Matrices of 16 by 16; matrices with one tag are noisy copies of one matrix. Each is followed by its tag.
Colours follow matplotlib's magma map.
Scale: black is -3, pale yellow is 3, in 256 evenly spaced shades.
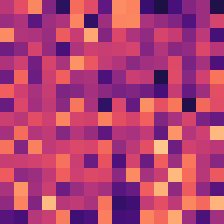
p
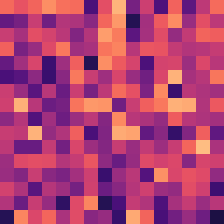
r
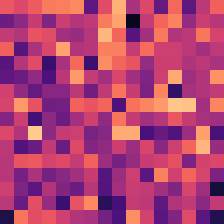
r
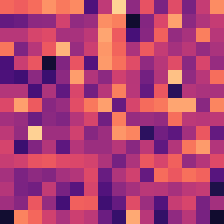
r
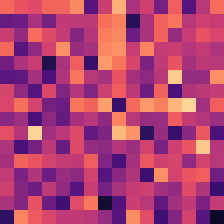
r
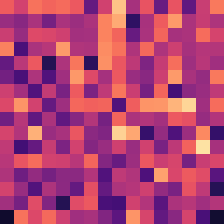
r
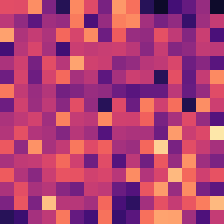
p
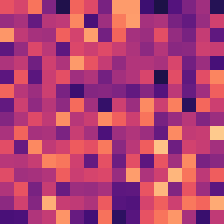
p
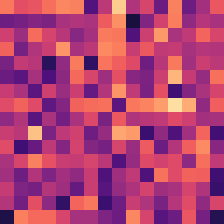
r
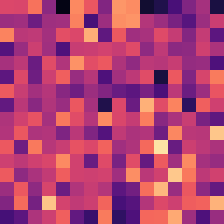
p
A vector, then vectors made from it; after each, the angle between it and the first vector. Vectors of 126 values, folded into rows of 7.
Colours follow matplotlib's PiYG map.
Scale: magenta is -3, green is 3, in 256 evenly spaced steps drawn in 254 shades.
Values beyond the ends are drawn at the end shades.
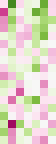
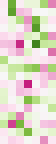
partly aligned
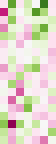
nearly parallel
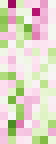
nearly opposite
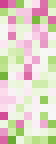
partly opposed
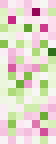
partly opposed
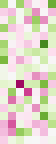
orthogonal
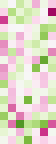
partly aligned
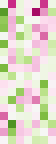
nearly opposite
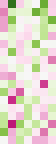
nearly parallel
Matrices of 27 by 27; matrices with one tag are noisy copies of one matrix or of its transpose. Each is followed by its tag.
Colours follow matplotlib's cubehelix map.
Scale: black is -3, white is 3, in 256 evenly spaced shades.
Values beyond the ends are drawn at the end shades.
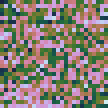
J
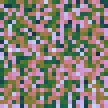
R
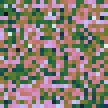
J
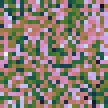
J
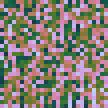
R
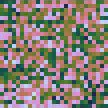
J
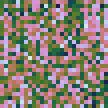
J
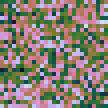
J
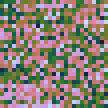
J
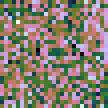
J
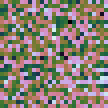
R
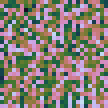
R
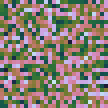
R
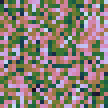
J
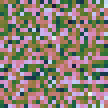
R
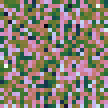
R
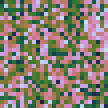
J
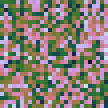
J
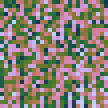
R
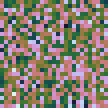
R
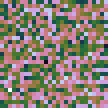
R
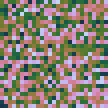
R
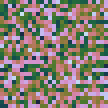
R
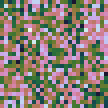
J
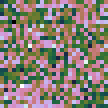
J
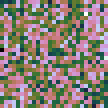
J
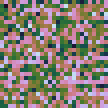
R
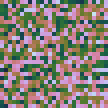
R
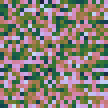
R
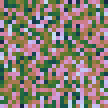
R
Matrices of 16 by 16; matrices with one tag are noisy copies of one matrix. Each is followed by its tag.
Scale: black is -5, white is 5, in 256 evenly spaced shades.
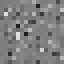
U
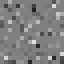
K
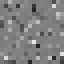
K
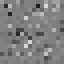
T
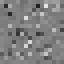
T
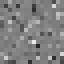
K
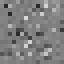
T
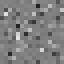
U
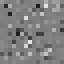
T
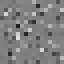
U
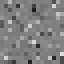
K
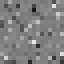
K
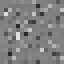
U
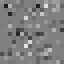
T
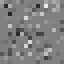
T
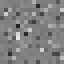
U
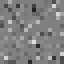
K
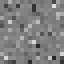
K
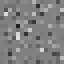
U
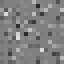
U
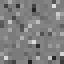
K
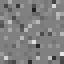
K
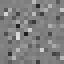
U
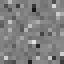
K
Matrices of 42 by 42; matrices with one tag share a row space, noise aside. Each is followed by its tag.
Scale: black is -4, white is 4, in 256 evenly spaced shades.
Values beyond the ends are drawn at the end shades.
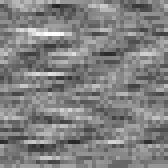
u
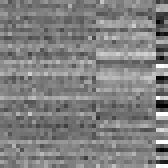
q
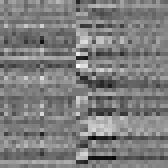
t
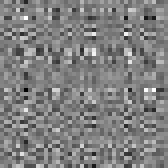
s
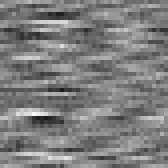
u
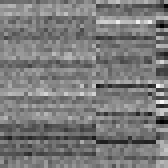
q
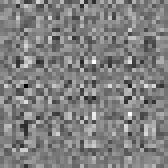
s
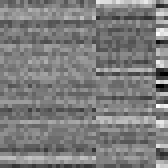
q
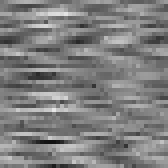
u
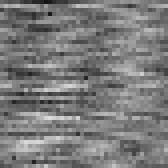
u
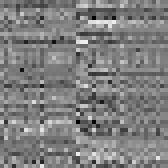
t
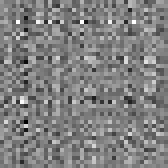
s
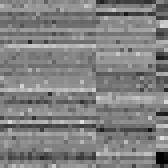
q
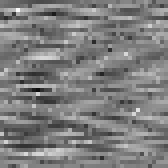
u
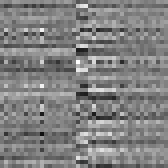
t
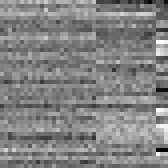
q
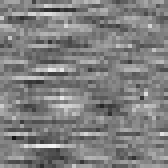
u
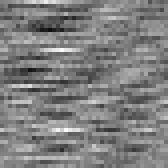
u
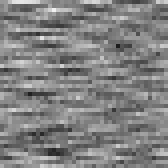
u
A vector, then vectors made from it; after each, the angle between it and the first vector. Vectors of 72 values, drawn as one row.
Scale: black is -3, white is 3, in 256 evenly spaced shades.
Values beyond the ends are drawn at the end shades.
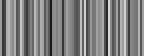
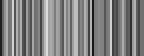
orthogonal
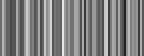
nearly opposite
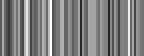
partly opposed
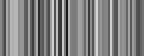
orthogonal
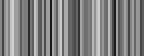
partly aligned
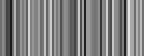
partly opposed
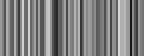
orthogonal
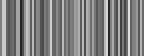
nearly opposite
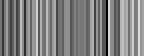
partly aligned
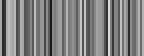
nearly parallel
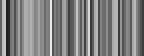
partly opposed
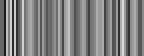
partly aligned
